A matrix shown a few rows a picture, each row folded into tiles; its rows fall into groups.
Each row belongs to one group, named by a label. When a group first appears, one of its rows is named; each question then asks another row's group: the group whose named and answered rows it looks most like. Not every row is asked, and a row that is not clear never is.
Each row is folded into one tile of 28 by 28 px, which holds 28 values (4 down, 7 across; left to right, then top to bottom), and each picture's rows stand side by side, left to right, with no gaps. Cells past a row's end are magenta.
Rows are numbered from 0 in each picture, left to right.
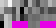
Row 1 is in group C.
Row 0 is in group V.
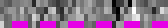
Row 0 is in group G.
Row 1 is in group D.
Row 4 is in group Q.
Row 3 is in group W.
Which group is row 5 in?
D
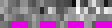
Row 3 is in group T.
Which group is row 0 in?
W
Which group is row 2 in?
Q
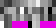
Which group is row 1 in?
V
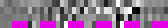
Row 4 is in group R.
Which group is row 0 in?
C
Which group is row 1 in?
V
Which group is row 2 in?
R
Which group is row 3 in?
T
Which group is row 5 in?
C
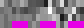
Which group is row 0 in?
C
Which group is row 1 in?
Q
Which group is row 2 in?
R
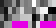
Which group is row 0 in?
Q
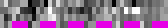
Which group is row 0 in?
R
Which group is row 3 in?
Q
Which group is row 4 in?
T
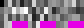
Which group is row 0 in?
T
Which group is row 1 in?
R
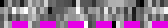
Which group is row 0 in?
T
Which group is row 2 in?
Q
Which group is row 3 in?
G
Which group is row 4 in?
V
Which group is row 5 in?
T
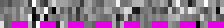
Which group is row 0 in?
G
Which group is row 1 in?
R
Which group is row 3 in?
W
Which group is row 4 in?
R
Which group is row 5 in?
C
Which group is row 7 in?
V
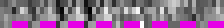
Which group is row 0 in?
D
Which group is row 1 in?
Q
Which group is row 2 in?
Q
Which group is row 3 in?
Q
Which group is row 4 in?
T
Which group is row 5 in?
G
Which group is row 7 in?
Q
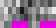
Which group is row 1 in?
T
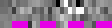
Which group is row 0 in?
D
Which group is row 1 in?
V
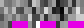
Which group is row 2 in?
Q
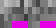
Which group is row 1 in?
C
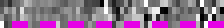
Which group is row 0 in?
G
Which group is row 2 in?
G
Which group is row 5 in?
R
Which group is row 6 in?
C
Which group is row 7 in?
R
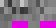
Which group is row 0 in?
C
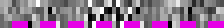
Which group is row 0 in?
W
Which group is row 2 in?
G
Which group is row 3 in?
R
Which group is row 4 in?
R
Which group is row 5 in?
G
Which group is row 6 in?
V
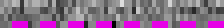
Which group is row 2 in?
Q
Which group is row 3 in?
V
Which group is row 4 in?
V
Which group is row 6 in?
C
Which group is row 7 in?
C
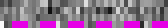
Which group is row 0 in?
G
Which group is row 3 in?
C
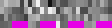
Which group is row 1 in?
T
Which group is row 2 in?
G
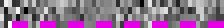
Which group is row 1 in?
R
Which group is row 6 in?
C
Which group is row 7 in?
W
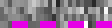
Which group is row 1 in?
W
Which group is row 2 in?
T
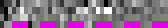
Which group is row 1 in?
V
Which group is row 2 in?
D
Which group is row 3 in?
T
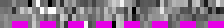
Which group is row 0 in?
D
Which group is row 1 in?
T
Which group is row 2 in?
D
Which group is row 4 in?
V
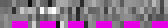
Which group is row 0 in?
D
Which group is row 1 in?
T
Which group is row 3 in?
V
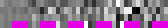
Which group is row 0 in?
C
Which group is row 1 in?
D
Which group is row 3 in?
G
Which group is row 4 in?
R
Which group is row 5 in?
D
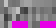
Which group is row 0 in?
R
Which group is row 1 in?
C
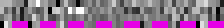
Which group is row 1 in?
V
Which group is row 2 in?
T
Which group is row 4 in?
C
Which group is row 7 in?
V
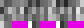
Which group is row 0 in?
G
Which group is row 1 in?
G
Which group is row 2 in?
G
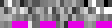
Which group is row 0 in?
T
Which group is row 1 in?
G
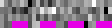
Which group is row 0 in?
C
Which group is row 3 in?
V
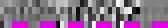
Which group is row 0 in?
V
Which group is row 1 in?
C
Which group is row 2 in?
V
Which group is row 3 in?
R
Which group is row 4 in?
R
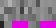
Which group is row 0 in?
V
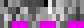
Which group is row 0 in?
D
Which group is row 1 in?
Q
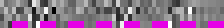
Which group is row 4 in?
R
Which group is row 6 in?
G
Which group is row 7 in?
C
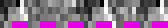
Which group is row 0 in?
Q
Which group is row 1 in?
C
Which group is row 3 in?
Q
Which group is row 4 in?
G
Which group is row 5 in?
Q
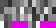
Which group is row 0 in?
G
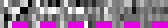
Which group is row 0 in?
R
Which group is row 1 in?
T
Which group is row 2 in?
T
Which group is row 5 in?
C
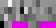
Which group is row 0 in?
V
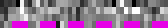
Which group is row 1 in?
T
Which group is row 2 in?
V
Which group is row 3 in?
T
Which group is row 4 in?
T
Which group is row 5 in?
D
